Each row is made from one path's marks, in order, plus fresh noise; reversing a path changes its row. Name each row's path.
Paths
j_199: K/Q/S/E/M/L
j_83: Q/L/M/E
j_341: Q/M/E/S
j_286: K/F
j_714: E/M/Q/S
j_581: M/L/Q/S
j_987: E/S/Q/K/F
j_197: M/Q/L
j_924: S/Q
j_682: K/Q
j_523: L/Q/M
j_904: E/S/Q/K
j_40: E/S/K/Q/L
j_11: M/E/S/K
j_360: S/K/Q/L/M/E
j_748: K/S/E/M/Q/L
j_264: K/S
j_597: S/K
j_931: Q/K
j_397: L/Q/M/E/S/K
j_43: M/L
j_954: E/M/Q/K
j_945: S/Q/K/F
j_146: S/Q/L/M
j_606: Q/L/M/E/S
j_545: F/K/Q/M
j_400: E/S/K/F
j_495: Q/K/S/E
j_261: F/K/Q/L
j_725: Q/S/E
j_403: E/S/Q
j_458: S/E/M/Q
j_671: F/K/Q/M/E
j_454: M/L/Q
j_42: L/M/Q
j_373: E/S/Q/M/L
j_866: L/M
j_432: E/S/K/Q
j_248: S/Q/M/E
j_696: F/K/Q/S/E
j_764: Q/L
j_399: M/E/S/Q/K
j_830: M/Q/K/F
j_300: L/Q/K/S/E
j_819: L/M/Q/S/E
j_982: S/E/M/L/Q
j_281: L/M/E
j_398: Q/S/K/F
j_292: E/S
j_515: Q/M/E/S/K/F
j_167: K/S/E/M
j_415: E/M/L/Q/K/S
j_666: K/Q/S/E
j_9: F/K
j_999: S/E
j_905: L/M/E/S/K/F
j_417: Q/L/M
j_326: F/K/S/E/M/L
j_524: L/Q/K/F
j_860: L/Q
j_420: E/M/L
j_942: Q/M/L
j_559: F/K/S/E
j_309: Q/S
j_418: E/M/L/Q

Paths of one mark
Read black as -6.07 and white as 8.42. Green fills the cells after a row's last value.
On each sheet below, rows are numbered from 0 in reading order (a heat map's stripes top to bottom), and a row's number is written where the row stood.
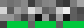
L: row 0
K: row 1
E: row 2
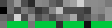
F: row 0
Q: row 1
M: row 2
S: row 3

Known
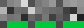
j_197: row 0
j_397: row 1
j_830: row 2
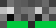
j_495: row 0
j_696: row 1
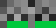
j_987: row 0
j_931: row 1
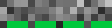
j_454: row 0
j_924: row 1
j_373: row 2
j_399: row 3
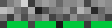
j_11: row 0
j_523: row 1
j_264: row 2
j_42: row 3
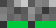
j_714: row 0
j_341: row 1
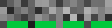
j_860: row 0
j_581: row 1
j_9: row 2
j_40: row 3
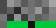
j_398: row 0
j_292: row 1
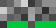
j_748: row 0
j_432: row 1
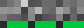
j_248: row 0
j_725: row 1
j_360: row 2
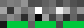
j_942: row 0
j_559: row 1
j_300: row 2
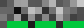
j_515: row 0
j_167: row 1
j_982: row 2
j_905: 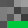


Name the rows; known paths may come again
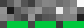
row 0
j_860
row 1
j_403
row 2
j_420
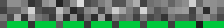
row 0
j_945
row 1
j_418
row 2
j_954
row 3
j_671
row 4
j_281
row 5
j_83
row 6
j_248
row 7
j_146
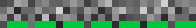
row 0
j_400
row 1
j_9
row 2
j_866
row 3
j_399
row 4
j_725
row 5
j_43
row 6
j_764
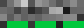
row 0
j_714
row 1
j_309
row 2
j_417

